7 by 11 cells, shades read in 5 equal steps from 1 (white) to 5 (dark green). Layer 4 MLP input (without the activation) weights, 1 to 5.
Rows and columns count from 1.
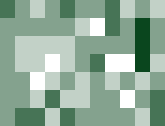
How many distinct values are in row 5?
3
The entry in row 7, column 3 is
4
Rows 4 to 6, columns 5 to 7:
2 3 4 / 3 2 3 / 2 2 3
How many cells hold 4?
11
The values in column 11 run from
2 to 4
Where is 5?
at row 2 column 10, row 3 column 10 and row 4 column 10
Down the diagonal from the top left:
4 3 2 1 3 2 3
